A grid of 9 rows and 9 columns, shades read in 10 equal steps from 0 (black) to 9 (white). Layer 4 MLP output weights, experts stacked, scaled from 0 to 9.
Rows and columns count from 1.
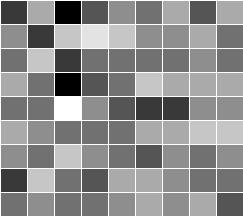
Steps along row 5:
same up down down down same up same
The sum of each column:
38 44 37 39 42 43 44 46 44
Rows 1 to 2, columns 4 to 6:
3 5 4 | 8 7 5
